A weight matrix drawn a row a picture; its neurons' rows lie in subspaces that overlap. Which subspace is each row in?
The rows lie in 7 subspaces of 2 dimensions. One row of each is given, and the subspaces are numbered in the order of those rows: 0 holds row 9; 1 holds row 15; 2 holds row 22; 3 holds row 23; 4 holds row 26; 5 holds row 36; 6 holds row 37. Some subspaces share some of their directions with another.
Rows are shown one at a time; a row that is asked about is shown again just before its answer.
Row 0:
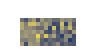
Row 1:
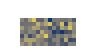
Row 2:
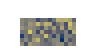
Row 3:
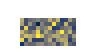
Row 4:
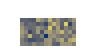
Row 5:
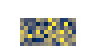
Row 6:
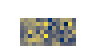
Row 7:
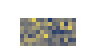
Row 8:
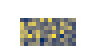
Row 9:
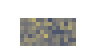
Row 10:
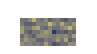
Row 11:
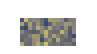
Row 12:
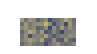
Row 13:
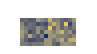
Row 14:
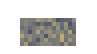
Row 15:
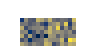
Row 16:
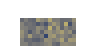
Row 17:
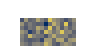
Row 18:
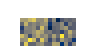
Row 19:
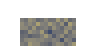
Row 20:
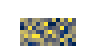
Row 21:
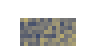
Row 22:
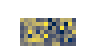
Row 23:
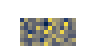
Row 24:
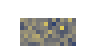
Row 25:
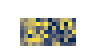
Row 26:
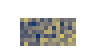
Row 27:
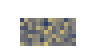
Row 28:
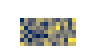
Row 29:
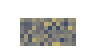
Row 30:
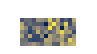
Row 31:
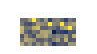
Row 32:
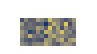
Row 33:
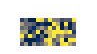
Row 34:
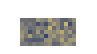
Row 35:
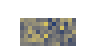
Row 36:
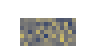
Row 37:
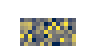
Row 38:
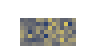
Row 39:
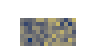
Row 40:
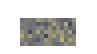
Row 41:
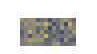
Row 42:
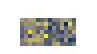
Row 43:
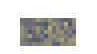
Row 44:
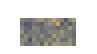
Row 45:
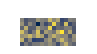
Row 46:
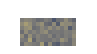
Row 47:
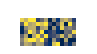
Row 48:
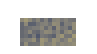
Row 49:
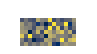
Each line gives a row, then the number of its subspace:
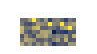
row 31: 0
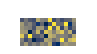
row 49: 6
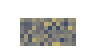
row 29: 6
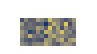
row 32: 3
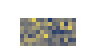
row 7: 0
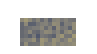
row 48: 4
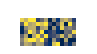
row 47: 5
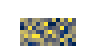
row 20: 2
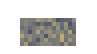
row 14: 5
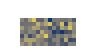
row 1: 0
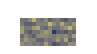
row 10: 0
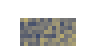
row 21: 4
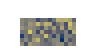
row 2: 5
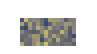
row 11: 3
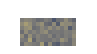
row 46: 6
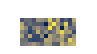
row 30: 2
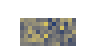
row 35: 2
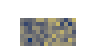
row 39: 6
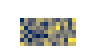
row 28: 1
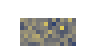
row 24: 2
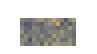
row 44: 6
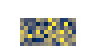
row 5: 1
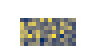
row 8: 4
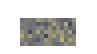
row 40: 5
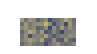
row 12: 3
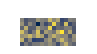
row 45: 1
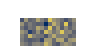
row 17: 3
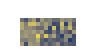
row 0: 4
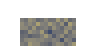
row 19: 2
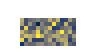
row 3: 1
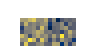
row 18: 5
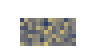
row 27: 3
